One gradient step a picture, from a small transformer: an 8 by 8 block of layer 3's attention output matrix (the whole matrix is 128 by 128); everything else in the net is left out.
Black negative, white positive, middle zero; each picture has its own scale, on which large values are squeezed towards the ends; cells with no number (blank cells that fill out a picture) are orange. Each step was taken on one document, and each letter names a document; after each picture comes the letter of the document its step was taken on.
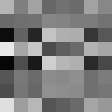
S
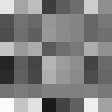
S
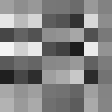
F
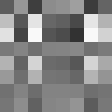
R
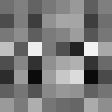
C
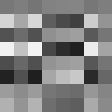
F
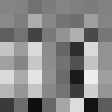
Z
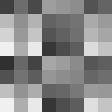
S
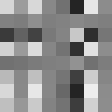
Z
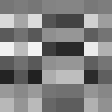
F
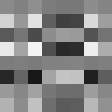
F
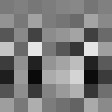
C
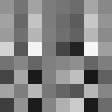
C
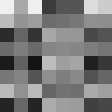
S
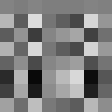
C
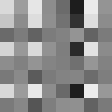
Z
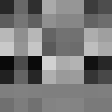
S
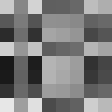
S
